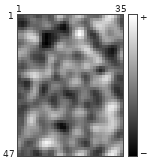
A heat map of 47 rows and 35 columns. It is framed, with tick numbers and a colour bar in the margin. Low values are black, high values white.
The ninth with the highest average is the bottom right. The texture is blotchy. On average the colour sits 50% of the way up the scale. The top left is the ninth with the lowest average. The values follow a bell shape.
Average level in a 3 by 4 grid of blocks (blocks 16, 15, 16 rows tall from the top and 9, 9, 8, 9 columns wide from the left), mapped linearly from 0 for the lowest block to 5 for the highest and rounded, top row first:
1043 | 1122 | 2225
